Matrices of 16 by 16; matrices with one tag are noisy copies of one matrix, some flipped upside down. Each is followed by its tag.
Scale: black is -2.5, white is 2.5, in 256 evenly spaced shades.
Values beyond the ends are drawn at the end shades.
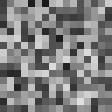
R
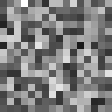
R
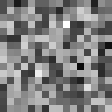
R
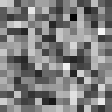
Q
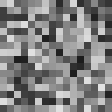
Q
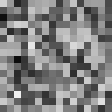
Q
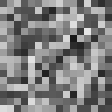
Q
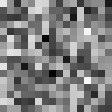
Q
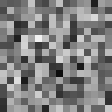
R
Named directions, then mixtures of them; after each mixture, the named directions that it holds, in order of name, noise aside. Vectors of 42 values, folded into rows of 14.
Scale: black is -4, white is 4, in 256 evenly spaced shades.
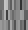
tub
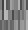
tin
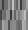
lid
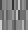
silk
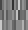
silk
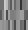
tub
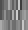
lid, silk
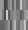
tub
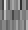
tin, tub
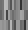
tub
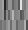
tin, tub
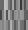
tub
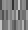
silk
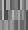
tin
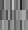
lid, tub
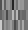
silk, tin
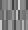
silk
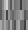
tub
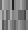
lid, silk
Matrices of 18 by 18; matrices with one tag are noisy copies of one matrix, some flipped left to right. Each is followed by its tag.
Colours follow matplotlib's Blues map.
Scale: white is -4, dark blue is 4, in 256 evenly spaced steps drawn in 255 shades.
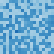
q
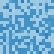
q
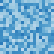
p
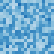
p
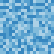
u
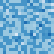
u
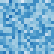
p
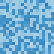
q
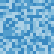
u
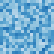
p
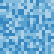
q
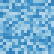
u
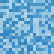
u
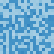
q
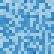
q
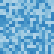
q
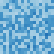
q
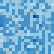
q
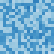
p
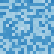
u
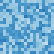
p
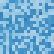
q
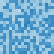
q
